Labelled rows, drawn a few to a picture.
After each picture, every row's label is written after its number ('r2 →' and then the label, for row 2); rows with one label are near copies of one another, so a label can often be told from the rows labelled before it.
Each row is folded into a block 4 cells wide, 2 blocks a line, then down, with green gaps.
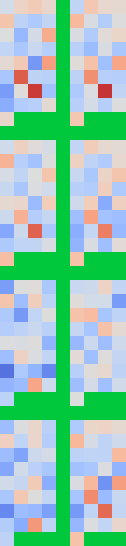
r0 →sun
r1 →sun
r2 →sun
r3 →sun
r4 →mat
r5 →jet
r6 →mat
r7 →sun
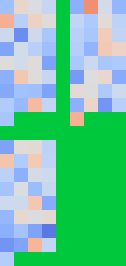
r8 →mat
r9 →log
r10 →mat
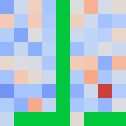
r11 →mat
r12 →sun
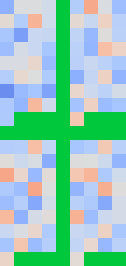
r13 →mat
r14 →log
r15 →jet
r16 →jet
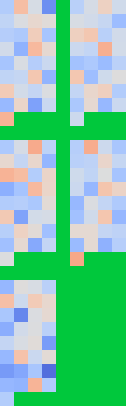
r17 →log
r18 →jet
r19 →jet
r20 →log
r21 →mat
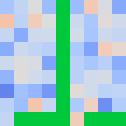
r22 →mat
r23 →log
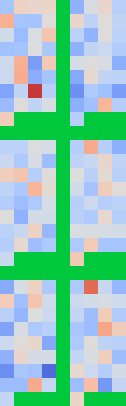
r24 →sun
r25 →mat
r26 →jet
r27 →log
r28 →mat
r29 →log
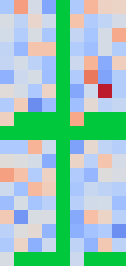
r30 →log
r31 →sun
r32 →jet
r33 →mat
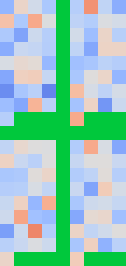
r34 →mat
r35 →log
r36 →sun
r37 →log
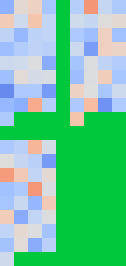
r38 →mat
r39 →log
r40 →jet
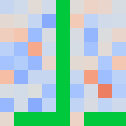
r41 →jet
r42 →sun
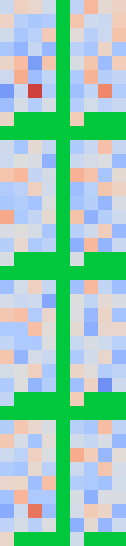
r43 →sun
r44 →sun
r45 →jet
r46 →jet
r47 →jet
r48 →log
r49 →sun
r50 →jet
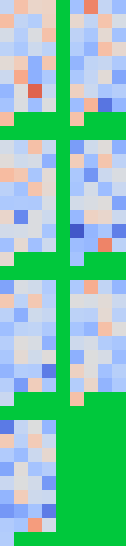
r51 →sun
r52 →log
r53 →jet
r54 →mat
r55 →mat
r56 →log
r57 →mat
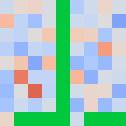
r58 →sun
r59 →jet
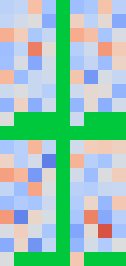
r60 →jet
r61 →jet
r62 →jet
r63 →sun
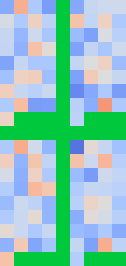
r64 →log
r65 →mat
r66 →log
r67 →mat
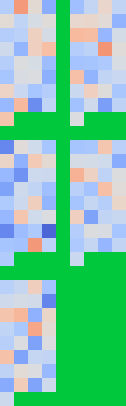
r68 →log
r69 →jet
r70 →mat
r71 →jet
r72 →jet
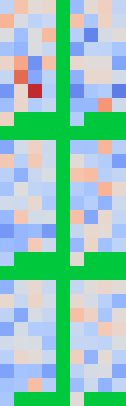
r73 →sun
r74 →mat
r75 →mat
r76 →jet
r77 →mat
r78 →jet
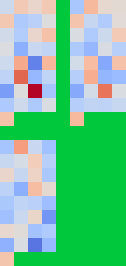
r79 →sun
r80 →sun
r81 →log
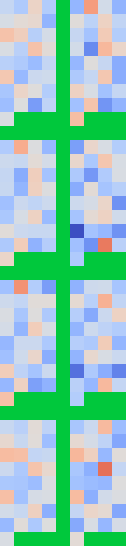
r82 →jet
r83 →log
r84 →log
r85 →mat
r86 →log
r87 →mat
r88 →jet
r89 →jet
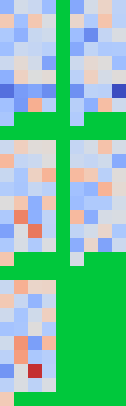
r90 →mat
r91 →mat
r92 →sun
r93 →jet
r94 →sun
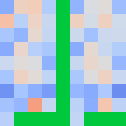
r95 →mat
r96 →mat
